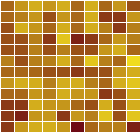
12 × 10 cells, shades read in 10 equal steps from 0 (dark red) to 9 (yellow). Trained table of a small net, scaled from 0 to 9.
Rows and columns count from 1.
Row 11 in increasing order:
1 2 2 3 5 6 6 6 8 8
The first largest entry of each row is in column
3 7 2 5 9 10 10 10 5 3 8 3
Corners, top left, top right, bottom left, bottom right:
4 3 2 1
